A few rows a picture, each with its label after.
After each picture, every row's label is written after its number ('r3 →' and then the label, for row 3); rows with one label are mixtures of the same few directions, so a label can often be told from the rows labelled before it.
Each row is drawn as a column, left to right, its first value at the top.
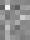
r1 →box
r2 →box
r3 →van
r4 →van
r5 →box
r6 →box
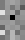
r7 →van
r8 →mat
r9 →box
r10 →van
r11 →box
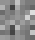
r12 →van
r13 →van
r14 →van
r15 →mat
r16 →van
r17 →box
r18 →van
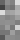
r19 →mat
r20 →mat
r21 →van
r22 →mat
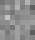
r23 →mat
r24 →box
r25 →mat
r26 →box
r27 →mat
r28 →mat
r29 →van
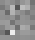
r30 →van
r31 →van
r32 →van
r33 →box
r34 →box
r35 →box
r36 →mat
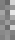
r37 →mat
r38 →mat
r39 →mat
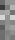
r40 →box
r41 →mat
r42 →box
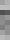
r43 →mat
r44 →mat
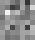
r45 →box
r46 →mat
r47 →van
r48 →mat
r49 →box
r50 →mat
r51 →van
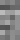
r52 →van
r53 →van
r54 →box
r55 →mat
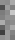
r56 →van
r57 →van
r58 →mat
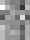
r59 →box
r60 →box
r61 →van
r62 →box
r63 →box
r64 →box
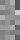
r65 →box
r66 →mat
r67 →mat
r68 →mat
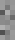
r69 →van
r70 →mat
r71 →box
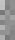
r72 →mat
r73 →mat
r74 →box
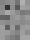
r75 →box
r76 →box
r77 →mat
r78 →box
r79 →mat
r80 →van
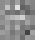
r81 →van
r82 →box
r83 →box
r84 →box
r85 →box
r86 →van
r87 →mat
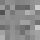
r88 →mat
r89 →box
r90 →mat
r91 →box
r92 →van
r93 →van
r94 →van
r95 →van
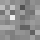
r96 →box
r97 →mat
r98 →box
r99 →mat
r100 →box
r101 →mat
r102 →van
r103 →van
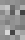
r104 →box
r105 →van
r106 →van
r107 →van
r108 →mat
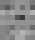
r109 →mat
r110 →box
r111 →van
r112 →box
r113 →box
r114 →van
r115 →van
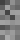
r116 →mat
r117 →mat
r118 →box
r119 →mat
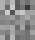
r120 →mat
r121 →mat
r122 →mat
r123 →mat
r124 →mat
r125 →box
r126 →van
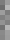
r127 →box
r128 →van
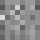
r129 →box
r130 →box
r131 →mat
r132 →box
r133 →van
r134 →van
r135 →box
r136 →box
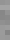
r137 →box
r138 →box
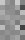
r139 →mat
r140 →box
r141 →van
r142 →mat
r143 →van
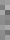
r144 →mat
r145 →van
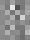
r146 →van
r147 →van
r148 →box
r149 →box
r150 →box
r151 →van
